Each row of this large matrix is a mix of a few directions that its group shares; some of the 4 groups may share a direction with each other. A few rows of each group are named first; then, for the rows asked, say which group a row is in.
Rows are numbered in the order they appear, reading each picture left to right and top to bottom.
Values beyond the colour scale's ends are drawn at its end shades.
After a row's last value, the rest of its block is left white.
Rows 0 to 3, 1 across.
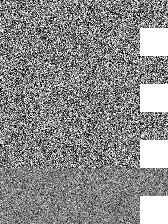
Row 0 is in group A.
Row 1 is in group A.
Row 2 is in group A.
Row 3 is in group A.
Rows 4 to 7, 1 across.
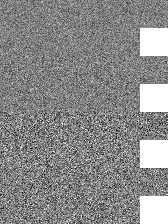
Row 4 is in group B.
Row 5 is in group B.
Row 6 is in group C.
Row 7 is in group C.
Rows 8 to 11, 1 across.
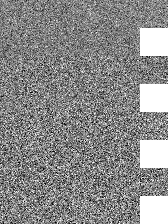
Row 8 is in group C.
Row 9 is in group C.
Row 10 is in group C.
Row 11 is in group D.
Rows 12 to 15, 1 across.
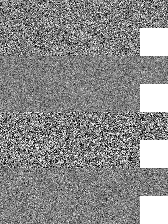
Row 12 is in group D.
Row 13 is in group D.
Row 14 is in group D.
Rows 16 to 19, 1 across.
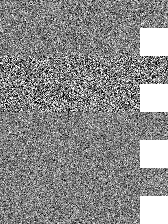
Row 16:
A
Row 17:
D
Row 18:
C
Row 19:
C
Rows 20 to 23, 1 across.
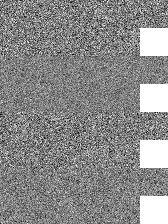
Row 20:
D
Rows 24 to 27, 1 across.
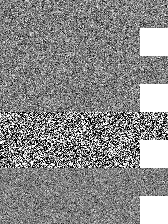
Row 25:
D
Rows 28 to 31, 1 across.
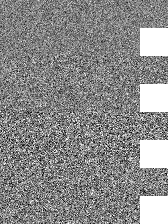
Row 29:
B
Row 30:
D
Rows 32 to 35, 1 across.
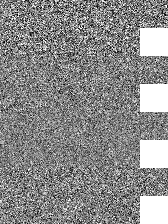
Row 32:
B
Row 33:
B
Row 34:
A
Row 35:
A
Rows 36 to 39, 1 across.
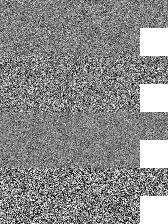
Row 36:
A
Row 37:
D
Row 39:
A
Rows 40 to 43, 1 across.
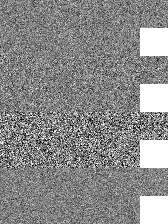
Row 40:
B
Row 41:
D
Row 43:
C
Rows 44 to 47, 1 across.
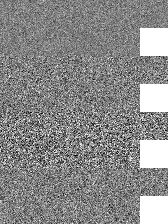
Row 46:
D
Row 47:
A
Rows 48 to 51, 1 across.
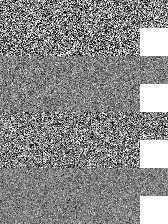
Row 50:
B
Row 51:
A
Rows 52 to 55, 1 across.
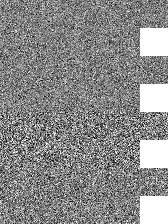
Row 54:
D
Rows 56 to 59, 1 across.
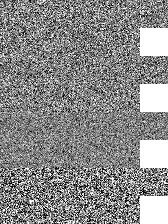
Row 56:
D
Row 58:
D
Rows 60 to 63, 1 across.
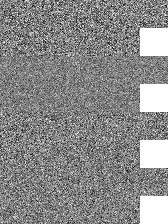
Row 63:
B
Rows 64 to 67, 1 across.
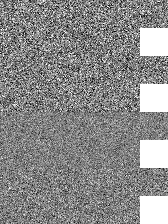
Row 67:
C
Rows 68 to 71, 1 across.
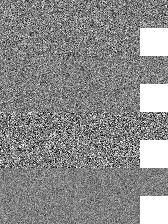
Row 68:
B
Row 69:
A
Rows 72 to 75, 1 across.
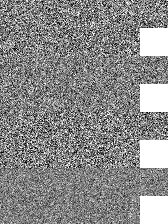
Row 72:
B
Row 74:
C
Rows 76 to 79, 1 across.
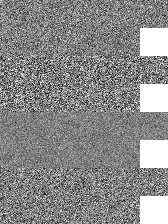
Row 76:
A
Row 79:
A
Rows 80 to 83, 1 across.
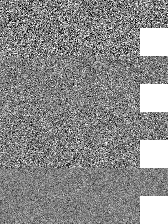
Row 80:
C
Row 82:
C
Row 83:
A
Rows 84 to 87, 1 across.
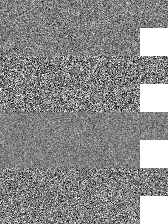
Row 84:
B
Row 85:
A
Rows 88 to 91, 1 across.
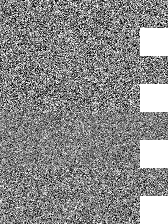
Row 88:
B
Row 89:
D
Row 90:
A
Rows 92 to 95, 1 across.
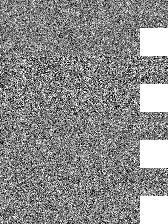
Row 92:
B
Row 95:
B
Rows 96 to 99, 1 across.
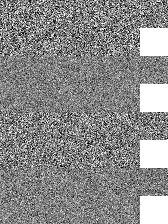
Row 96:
D
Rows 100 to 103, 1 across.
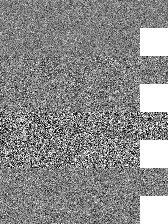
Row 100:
A
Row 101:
C
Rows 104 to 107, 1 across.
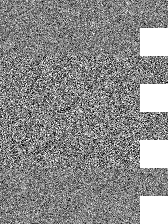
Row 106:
D
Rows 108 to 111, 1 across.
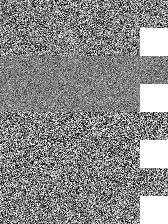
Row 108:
B
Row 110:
A
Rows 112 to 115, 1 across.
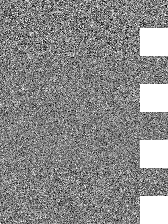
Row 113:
D
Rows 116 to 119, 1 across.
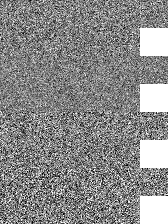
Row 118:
A
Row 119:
C
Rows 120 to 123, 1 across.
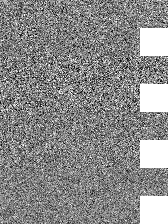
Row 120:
C
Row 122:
D
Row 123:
B
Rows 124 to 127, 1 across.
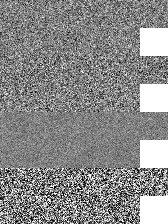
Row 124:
A
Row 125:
C
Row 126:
A
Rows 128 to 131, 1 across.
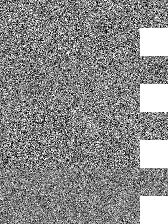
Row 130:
C
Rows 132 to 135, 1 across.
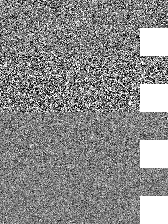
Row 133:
D
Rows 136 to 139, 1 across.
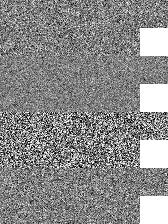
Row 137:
B
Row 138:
C
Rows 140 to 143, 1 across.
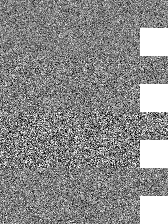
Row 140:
B
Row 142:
C
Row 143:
D
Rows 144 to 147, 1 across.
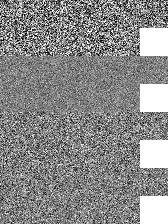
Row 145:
A
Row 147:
A
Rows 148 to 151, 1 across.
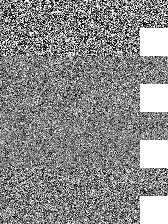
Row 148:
B
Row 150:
A
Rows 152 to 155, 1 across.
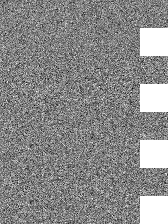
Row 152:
C
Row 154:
B
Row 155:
B
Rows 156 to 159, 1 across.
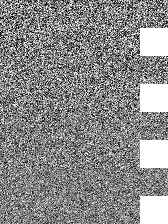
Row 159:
D
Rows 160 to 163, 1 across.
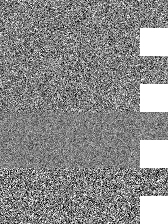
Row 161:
A
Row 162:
D
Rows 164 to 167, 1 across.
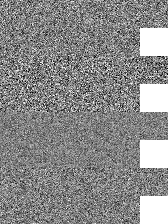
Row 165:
C
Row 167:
A
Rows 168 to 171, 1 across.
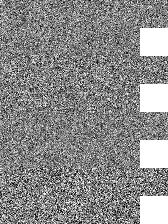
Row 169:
B
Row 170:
D
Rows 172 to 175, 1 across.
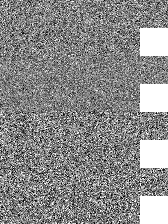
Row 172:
D
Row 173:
D
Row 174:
A
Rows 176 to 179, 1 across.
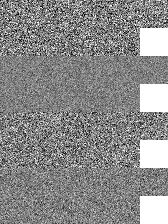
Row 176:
C
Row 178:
A
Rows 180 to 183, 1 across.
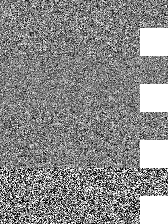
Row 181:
C
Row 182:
B
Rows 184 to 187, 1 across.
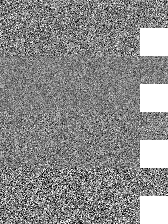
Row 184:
A
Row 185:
A
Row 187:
C
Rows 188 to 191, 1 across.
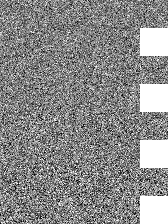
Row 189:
D
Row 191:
B
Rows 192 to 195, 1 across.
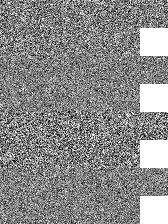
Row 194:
B
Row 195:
C
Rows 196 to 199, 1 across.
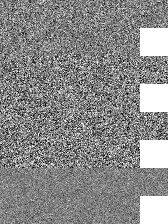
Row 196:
D
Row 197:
B
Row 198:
A
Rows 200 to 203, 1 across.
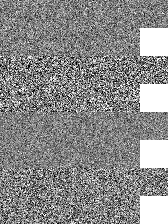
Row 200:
D
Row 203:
C
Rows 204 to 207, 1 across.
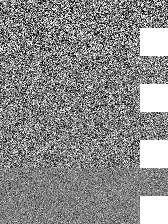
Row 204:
D
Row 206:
D
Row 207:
C
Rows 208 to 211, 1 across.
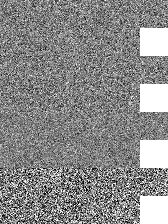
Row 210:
A
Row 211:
A
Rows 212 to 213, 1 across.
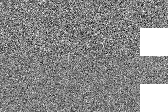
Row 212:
D
